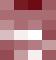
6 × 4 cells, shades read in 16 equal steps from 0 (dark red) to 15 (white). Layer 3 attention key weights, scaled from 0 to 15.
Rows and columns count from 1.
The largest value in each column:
11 14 15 9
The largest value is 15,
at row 4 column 3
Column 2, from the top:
1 6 6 14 6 9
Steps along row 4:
up up down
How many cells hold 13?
0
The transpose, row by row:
7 6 8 11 5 4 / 1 6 6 14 6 9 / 0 6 7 15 7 14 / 5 6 5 4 9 5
